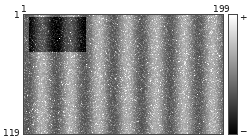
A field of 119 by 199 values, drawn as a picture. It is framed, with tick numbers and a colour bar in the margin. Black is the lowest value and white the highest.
The top left is the ninth with the lowest average. Stripes running up and down repeat 7 times from left to right. In the top left lies a patch that is lower than the rest.
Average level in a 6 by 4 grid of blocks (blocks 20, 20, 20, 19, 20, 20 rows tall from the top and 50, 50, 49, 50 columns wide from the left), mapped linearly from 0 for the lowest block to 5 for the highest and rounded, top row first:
0355
0355
5455
5455
5455
5455
